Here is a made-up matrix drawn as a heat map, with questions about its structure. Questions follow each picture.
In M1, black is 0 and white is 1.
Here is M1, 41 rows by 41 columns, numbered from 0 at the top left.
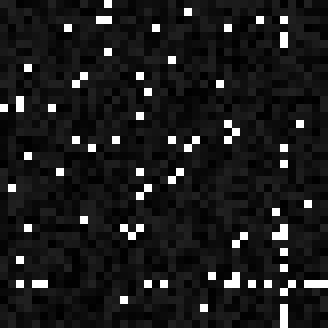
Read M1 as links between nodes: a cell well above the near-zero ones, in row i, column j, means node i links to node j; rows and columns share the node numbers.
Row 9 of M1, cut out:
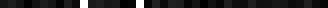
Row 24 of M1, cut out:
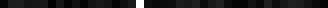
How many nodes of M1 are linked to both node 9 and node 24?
1
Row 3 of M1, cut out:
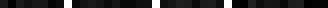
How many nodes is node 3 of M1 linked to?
3
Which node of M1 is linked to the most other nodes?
node 35
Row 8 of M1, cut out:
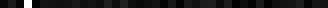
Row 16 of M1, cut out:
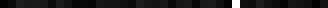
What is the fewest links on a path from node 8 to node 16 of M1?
5
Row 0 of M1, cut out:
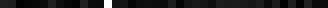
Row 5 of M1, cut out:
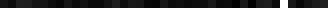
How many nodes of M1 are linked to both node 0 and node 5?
0
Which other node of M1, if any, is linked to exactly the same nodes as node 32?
node 12
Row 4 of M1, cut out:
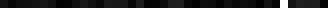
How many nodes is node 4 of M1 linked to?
1
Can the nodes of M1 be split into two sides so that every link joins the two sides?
yes
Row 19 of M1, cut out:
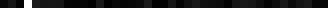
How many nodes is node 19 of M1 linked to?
1
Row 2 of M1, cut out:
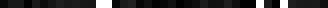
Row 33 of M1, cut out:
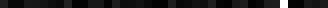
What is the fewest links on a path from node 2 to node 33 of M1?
2
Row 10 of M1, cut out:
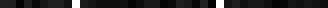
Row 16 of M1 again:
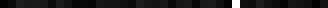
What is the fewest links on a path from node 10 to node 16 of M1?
6
